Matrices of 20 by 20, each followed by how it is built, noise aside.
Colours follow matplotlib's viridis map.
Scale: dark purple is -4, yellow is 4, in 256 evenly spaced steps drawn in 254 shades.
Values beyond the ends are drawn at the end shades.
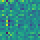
low rank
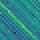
Toeplitz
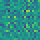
low rank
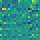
low rank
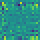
low rank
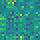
low rank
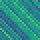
Toeplitz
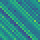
Toeplitz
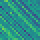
Toeplitz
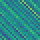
Toeplitz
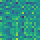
low rank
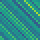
Toeplitz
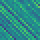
Toeplitz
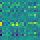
low rank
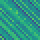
Toeplitz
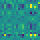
low rank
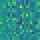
low rank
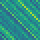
Toeplitz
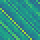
Toeplitz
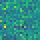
low rank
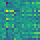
low rank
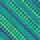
Toeplitz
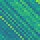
Toeplitz
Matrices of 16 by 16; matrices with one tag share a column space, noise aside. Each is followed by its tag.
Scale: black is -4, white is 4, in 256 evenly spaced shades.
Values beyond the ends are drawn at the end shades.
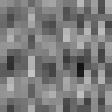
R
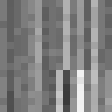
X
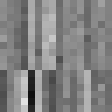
X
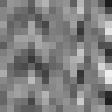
R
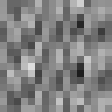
R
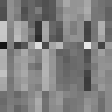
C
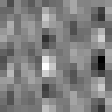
R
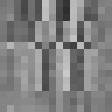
C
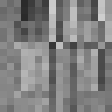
C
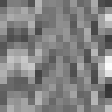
R
